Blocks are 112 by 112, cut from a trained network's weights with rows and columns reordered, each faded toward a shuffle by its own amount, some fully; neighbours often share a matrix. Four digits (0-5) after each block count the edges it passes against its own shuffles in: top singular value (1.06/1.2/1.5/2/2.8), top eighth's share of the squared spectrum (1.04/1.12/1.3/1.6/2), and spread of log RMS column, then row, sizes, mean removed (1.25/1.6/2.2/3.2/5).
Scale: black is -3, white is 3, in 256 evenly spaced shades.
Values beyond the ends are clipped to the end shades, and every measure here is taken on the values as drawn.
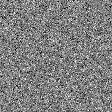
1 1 0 0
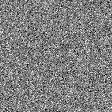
2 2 0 0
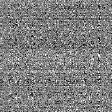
3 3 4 1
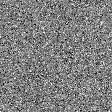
0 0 0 0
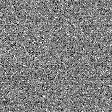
1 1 0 0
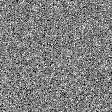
0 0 0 0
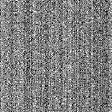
4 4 1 3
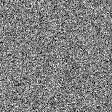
1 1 0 0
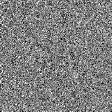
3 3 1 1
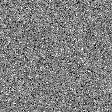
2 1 1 0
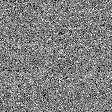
1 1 0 0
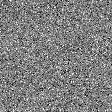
0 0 0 0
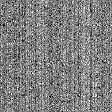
4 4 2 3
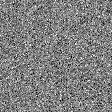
0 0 0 0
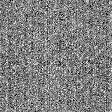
3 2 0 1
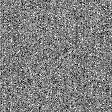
1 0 0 0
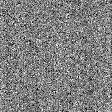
1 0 0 0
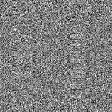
4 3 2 1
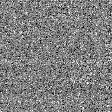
1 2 1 0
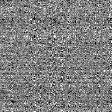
3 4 4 1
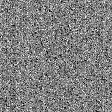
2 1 0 0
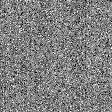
1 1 0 0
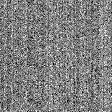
3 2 0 1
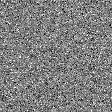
0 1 0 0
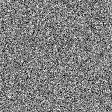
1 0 0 0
